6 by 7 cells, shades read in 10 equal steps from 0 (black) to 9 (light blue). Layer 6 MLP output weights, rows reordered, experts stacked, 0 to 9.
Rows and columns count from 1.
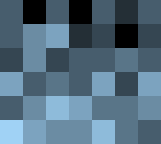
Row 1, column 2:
0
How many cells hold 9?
1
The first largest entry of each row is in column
1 3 2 1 3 1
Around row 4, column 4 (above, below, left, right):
4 7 5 7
